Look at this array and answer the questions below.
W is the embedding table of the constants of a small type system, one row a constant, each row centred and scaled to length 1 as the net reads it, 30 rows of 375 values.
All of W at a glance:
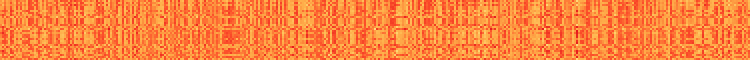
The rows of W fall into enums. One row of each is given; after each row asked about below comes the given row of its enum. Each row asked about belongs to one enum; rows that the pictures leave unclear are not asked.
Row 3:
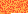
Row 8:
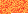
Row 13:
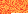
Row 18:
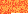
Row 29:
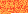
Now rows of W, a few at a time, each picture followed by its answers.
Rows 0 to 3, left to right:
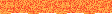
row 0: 29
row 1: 3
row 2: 29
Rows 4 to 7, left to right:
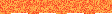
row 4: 3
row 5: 18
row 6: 3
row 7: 13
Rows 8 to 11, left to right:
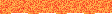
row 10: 3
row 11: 3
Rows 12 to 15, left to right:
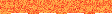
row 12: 29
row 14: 8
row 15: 18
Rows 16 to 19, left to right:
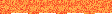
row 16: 13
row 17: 18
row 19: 3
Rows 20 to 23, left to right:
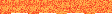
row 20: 18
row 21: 18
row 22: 29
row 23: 8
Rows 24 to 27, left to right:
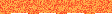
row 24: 3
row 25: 13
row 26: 18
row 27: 8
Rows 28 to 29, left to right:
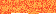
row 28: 18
